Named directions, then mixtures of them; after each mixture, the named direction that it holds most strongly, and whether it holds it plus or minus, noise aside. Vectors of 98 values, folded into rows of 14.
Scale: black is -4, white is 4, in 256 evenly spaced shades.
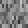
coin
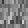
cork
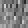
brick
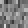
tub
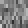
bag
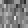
brick, plus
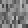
coin, plus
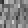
tub, minus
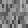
coin, plus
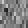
bag, plus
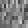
brick, minus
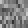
bag, plus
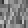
cork, plus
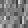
brick, plus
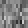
cork, plus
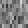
coin, plus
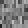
bag, minus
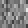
coin, plus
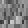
cork, minus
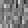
brick, plus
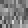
bag, minus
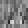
cork, minus
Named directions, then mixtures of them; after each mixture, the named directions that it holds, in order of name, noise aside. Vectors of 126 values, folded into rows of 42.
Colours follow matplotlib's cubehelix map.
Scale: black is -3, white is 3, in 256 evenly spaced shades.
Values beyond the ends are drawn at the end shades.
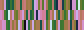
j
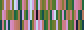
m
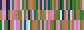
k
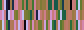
j, k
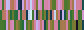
k, m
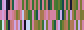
j, k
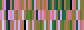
j, k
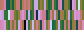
j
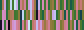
k, m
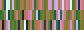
j, k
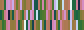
j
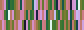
j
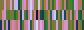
m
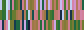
k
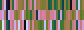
j, k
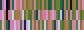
j, k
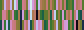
m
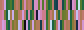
j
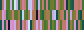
k, m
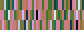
j, m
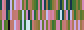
k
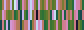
m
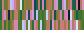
j, k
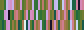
j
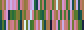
j, m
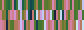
k, m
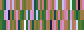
j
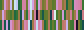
m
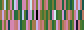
j, m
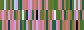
j, m
